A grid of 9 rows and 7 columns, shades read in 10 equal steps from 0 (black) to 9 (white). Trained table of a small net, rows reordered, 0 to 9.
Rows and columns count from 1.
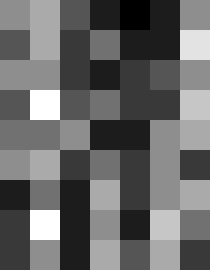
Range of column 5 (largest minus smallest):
3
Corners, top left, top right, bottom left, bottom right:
5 5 2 2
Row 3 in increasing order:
1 2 2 3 5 5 5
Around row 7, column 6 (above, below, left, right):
5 7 2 6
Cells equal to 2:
12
